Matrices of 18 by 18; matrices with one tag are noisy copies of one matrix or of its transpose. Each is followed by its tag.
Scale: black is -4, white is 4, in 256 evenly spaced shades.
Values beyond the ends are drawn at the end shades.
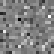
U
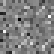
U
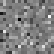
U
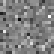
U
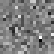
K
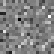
U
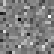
U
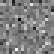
U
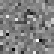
K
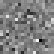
K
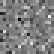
U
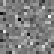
U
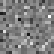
U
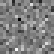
U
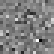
K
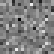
U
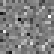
U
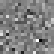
K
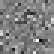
K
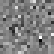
K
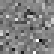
K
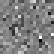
K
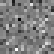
U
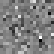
K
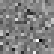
K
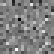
U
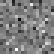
U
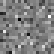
U
